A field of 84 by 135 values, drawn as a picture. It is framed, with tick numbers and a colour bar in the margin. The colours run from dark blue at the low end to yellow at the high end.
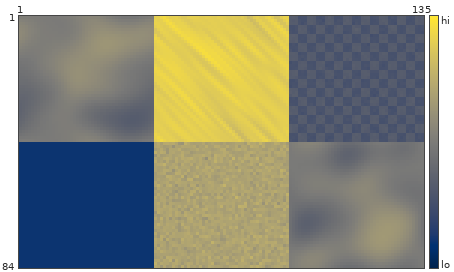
The table splits into 2 rows of 3 panels. Panel 1,1: middling, smooth. Panel 1,2: very high, slanting down to the right, faint in contrast. Panel 1,3: low, checkered, faint in contrast. Panel 2,1: very low, flat. Panel 2,2: high, fine-grained, faint in contrast. Panel 2,3: middling, smooth.
